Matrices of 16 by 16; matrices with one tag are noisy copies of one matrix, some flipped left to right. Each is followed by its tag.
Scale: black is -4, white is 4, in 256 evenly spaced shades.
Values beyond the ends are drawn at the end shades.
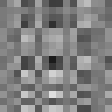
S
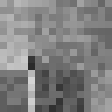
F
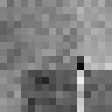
F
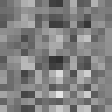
S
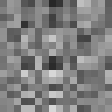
S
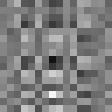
S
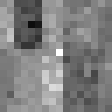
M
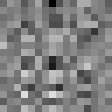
S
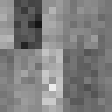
M
